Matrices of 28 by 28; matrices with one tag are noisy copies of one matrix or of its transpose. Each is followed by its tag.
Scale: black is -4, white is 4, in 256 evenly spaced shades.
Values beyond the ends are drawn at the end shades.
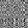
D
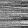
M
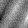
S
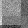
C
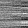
M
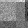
C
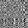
D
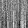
M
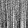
M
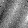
S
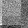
C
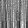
M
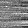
M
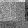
C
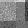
C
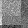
C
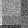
C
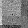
C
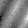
S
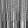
M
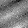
S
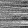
M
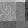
C
